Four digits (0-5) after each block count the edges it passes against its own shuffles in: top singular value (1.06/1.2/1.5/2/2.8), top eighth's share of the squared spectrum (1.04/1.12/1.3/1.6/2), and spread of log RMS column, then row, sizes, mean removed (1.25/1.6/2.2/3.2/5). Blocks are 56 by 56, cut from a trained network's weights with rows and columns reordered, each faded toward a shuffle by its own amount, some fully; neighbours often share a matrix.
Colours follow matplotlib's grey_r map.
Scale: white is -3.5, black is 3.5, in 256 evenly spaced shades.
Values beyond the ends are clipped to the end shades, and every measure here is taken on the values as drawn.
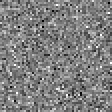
0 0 0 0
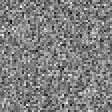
1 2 1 0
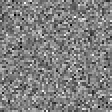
0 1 0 0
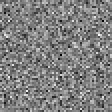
3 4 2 1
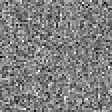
2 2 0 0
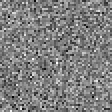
1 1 0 0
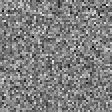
1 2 0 0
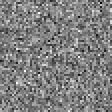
2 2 1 0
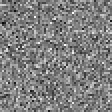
0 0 0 0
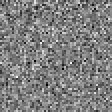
2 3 1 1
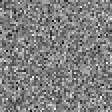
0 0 0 0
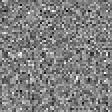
3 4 2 2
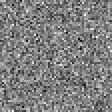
0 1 0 0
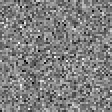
1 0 0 0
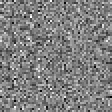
3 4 2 1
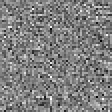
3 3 2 1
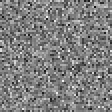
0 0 0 0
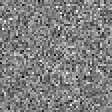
2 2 0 0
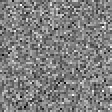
0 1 0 0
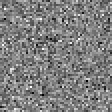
1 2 0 0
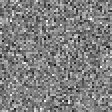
0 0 0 0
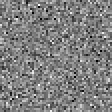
0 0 0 0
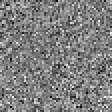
2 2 1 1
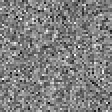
0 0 0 0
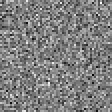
2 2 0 0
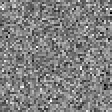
1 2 0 0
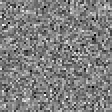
0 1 0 0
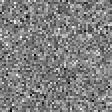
1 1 0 0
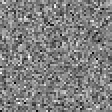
0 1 0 0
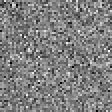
2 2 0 1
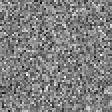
1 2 0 0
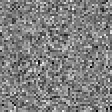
3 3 1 0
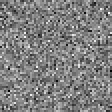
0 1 0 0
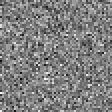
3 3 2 0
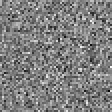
2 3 0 0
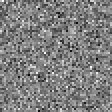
2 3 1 1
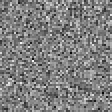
2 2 0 0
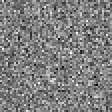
2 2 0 0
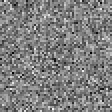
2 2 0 0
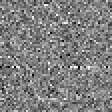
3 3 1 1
